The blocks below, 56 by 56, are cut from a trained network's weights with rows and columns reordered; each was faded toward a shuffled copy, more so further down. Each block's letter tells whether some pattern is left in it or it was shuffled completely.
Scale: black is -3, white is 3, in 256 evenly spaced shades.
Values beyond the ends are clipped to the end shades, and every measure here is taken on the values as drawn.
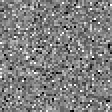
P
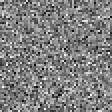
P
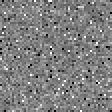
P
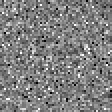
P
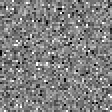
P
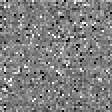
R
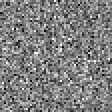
P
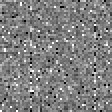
R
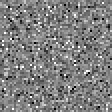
P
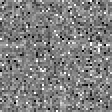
R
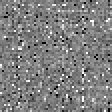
R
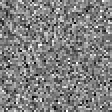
P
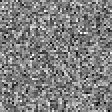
P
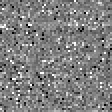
R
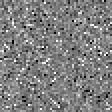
P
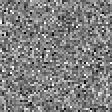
R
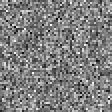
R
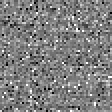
R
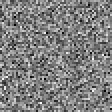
P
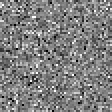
P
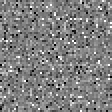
R
